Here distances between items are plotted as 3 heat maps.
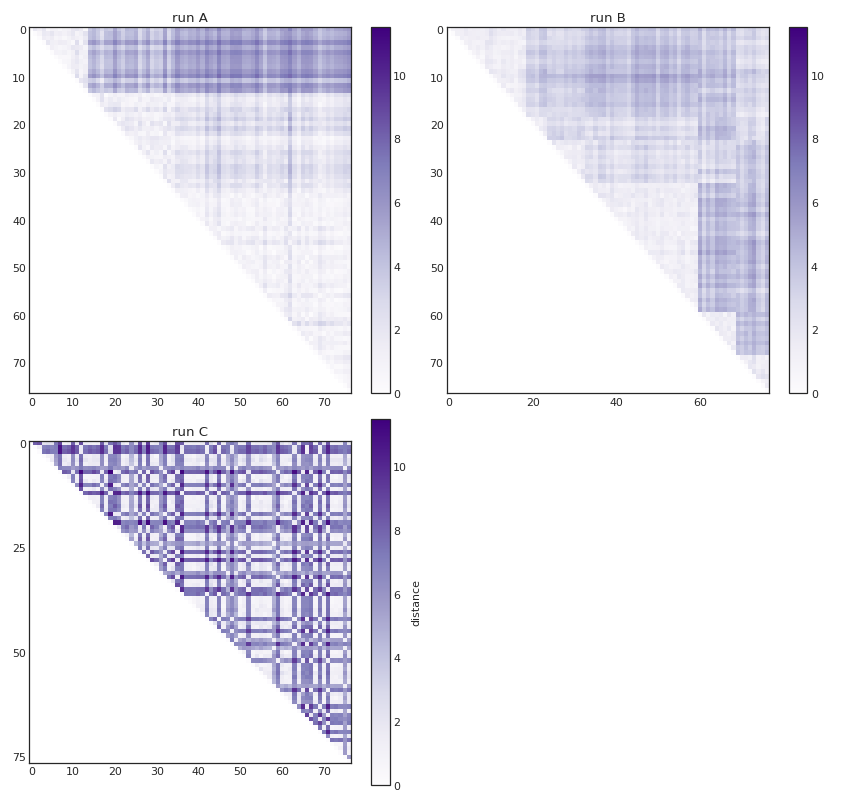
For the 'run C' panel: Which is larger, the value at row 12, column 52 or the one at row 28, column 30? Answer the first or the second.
the first
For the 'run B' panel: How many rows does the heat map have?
77
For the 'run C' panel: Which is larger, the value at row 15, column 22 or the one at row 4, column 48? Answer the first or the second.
the second
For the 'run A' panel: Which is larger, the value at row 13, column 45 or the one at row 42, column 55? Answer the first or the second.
the first
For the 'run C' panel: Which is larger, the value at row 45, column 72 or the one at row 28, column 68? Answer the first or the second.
the second
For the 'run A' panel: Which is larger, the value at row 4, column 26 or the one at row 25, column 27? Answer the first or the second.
the first
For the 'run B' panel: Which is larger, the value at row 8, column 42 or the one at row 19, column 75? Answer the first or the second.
the first
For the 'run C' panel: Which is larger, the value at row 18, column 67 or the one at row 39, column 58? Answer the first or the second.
the first
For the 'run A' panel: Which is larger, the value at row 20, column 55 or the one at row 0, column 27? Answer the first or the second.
the second
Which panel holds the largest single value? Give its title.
run C
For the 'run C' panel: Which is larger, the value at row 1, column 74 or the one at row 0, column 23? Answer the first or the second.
the first
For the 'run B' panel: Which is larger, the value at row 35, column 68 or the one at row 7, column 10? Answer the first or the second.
the first
